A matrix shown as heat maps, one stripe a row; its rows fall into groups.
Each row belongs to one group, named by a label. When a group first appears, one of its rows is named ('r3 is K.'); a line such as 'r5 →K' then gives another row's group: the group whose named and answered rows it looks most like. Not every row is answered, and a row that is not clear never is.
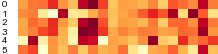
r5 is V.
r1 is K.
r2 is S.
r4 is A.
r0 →S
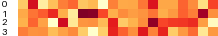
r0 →A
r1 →S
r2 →K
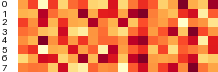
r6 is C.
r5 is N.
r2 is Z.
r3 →K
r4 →C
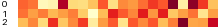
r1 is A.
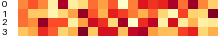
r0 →K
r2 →Z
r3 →C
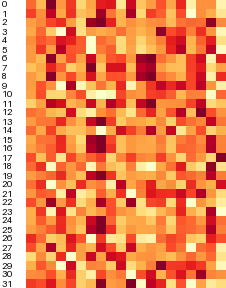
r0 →Z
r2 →S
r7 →C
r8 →C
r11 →C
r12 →K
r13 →S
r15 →S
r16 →S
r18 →V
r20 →N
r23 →V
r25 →S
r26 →V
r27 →Z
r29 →K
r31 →Z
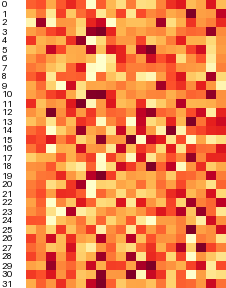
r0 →V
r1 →N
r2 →A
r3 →S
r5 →C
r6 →A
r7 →A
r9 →K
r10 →S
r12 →C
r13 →N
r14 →N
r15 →Z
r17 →N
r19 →S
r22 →N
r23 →K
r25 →N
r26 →Z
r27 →K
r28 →Z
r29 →C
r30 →Z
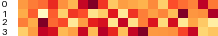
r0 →S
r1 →N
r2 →Z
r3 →C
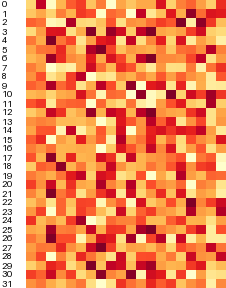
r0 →A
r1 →N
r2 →K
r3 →C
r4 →Z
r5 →S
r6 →C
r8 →A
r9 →Z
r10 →N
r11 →V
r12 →C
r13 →A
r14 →K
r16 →A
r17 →Z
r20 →Z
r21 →Z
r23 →N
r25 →C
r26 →Z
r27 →S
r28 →N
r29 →C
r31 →A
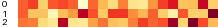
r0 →V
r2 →K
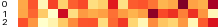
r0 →N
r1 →K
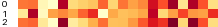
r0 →K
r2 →K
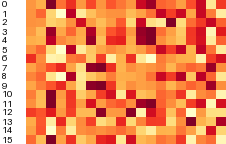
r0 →C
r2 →N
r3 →C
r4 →C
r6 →V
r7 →S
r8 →K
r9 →S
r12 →Z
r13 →N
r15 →Z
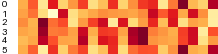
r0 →N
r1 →K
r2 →Z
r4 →C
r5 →N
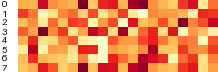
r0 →C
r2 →N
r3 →Z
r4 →A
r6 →A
